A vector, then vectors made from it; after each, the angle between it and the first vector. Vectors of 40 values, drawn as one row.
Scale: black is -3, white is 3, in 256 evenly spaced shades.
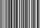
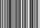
orthogonal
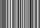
nearly opposite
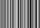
nearly opposite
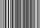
orthogonal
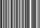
partly aligned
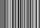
nearly opposite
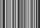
partly opposed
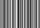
nearly opposite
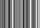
partly aligned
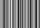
nearly opposite
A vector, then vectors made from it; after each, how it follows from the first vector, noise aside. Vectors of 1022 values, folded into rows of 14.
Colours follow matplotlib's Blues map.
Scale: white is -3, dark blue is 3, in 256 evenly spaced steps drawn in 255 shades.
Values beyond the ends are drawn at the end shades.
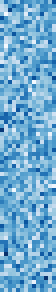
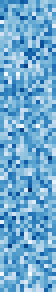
wrapped around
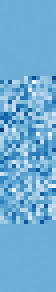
partly zeroed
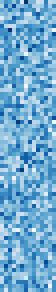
wrapped around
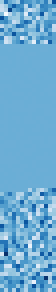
partly zeroed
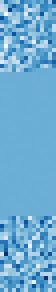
partly zeroed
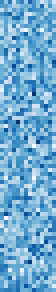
wrapped around
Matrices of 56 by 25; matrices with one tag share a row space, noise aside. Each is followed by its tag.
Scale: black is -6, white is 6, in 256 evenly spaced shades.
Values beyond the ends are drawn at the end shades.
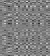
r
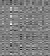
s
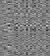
r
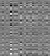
s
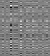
s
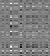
s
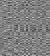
r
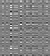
s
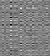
s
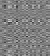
r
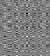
r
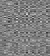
r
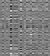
s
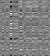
s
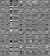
s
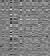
s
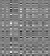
s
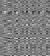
r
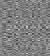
r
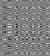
r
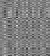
r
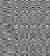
r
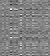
s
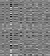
s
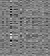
s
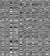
s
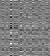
s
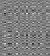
r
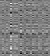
s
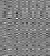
r
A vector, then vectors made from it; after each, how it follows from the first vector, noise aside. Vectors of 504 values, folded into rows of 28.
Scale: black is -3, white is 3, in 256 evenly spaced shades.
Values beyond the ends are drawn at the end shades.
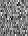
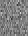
shrunk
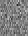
shrunk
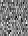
reversed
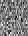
reversed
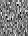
sign-scrambled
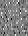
partly zeroed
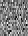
reversed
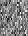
sign-scrambled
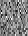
sign-scrambled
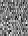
reversed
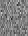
shrunk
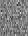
shrunk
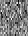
sign-scrambled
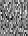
sign-scrambled
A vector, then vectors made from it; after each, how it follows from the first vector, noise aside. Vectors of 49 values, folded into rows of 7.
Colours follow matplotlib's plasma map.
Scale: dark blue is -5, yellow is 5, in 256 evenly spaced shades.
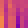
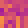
sign-scrambled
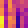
scaled up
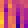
scaled up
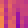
copied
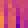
copied
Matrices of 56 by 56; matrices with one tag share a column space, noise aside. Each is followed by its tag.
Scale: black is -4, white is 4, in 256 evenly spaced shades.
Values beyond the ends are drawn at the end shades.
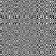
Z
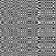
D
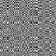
D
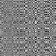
D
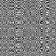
D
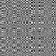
D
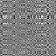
Z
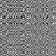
Z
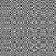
D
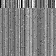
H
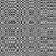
D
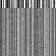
H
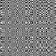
D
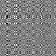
Z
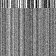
H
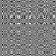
Z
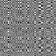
D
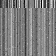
H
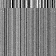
H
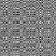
D
